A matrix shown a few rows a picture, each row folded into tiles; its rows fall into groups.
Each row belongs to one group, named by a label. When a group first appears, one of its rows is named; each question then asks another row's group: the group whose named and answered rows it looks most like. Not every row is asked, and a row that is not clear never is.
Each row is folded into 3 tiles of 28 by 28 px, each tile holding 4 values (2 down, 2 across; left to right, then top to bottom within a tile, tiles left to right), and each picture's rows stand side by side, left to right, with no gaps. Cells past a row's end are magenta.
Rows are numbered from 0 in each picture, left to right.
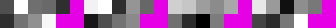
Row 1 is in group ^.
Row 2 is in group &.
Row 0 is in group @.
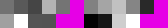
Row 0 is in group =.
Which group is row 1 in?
@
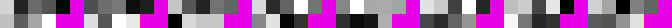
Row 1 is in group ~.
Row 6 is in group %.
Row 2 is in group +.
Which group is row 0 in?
~
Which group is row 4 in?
&
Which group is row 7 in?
^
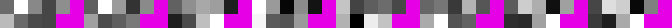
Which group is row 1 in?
&
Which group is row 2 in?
@
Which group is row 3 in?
%
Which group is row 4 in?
~
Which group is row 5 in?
=
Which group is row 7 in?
@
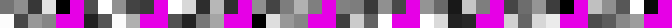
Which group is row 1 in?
@
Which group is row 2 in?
^
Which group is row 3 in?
+
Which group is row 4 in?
+
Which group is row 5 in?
=
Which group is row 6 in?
~
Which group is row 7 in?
^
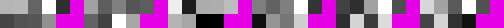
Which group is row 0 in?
^
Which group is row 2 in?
=
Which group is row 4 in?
+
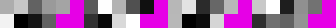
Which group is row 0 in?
&
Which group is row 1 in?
@
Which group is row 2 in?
&
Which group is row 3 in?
^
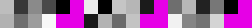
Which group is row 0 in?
~
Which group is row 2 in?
%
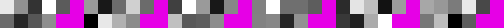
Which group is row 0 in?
^
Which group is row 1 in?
+
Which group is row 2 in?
&
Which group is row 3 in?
&
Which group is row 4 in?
@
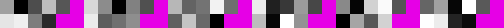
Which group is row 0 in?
=
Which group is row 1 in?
%
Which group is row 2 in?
=
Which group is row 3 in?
~
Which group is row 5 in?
=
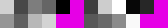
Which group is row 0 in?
~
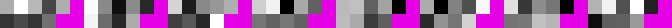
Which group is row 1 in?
%
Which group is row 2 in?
+
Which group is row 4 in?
%
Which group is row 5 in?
+
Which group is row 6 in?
~
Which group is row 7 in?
^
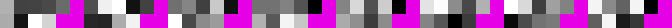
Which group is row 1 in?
@
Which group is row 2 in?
%
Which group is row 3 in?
~
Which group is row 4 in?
%
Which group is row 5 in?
&
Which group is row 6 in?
^
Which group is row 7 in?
=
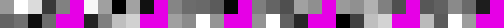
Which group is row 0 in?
&
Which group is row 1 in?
^
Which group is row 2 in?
~
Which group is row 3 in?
=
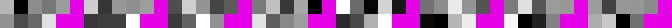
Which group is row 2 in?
@
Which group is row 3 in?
%
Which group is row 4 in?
^
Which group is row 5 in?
@
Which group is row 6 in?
&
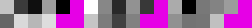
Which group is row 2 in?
+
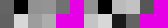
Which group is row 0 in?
+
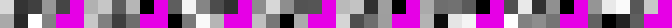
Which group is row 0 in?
~
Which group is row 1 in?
%
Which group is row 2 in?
@
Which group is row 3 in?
&
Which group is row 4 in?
%
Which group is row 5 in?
~
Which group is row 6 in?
%
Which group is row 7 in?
&
